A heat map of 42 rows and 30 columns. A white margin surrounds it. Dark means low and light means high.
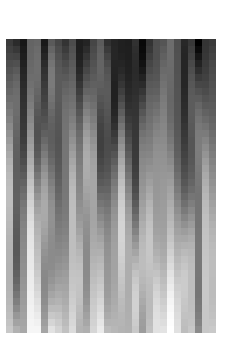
Grain: streaks running down. Slope: up to the bottom. Ninth with the highest average: bottom right. Average level on the scale: 50%.
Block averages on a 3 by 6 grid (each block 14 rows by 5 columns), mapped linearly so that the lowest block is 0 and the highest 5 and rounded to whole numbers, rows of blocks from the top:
111021 | 333333 | 444454
